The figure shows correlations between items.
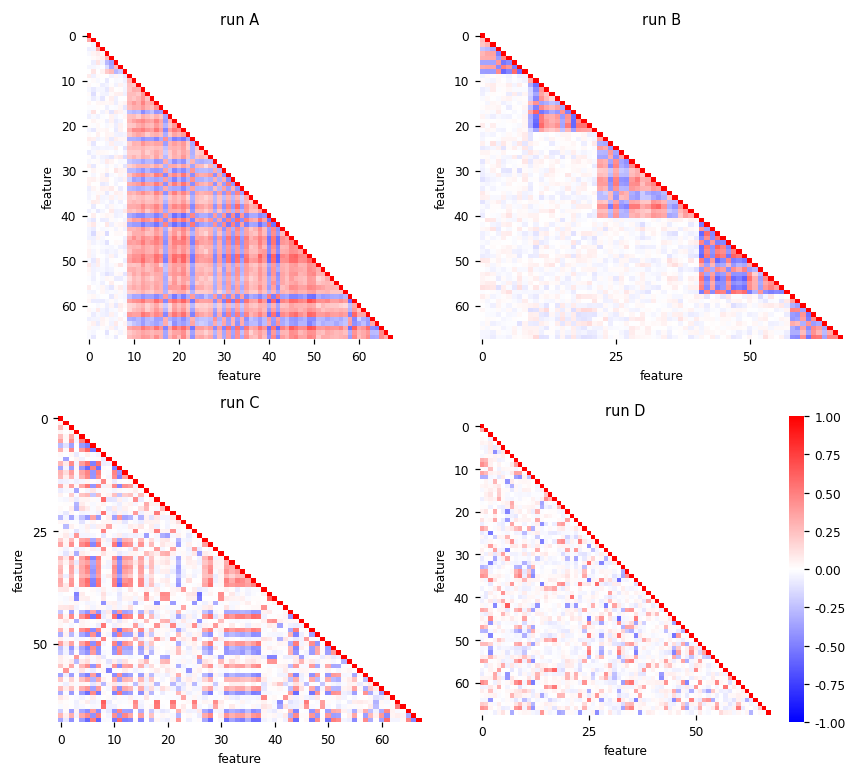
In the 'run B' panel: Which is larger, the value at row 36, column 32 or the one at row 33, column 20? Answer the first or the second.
the second
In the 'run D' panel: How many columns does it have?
68
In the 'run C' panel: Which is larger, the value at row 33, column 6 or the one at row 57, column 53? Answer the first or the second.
the second
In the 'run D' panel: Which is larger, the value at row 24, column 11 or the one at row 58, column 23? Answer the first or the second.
the first
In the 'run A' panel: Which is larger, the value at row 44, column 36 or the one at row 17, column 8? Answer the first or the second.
the first
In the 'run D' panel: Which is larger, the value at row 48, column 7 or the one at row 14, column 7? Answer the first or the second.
the first
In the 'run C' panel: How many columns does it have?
68
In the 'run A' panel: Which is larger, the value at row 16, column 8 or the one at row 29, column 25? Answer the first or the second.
the second
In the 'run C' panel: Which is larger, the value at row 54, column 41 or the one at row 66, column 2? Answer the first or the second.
the second
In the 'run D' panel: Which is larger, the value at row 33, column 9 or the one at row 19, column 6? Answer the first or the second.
the second
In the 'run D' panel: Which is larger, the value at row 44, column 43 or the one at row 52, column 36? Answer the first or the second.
the first
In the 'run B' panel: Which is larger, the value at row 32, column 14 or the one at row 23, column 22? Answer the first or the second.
the second
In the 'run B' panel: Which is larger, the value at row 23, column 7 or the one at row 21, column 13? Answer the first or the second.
the second
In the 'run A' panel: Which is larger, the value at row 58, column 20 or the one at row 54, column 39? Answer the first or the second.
the second
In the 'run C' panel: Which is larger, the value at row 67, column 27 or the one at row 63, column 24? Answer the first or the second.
the second
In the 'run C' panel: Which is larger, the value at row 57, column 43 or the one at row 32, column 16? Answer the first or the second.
the first
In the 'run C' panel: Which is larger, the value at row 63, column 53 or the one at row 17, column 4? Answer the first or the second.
the second
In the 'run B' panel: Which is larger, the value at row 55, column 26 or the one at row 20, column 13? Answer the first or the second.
the second
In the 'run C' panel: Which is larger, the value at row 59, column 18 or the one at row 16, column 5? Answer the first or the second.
the second
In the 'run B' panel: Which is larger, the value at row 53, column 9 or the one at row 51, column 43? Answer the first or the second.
the second
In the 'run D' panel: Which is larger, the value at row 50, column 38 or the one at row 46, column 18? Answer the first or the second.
the first
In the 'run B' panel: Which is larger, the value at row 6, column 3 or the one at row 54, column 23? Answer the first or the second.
the first
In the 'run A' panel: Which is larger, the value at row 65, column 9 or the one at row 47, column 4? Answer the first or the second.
the first
